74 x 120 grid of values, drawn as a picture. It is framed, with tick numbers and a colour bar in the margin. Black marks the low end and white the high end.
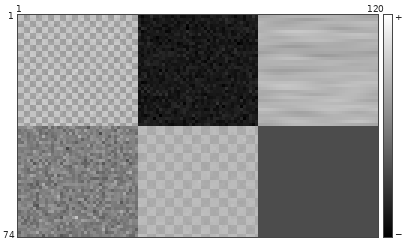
The table splits into 2 rows of 3 panels. Panel 1,1: high, checkered. Panel 1,2: very low, fine-grained, faint in contrast. Panel 1,3: high, streaked across, faint in contrast. Panel 2,1: middling, fine-grained. Panel 2,2: high, checkered, faint in contrast. Panel 2,3: low, flat.
